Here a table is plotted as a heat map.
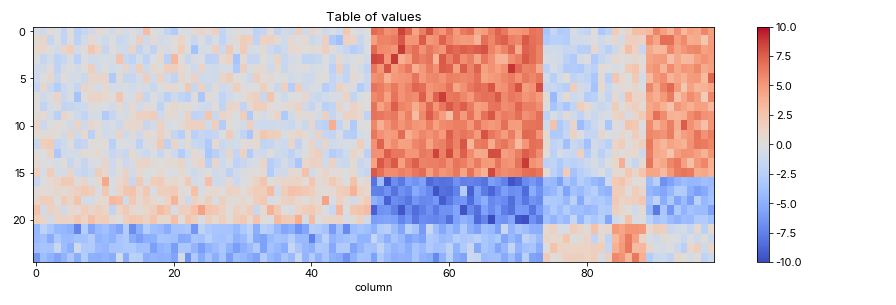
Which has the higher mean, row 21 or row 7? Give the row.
7
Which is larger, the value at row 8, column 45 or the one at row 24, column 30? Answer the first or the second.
the first
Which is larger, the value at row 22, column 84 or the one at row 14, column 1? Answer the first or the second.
the first
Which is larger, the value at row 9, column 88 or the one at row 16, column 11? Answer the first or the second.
the first
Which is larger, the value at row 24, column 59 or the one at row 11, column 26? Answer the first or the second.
the second
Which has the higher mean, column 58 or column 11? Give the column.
58
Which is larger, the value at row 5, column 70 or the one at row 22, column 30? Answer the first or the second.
the first
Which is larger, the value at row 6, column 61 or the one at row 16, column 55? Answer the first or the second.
the first
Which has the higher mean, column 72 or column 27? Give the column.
72
